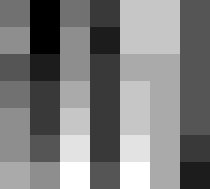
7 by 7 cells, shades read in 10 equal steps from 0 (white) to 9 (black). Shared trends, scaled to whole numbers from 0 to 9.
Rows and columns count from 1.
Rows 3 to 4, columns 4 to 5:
7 3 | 7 2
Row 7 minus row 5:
-1 -3 -2 -1 -2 0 2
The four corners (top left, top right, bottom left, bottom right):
5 6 3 8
